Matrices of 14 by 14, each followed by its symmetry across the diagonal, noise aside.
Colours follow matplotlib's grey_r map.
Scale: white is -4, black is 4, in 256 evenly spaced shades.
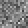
symmetric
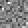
symmetric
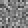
antisymmetric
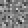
antisymmetric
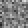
antisymmetric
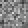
symmetric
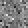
antisymmetric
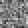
antisymmetric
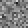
symmetric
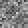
symmetric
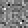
antisymmetric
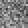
antisymmetric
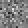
antisymmetric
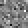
antisymmetric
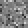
antisymmetric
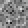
symmetric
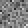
symmetric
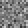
antisymmetric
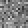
antisymmetric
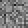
symmetric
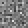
symmetric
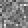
symmetric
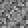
symmetric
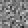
antisymmetric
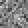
symmetric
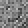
symmetric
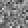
antisymmetric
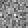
symmetric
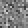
antisymmetric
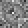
symmetric
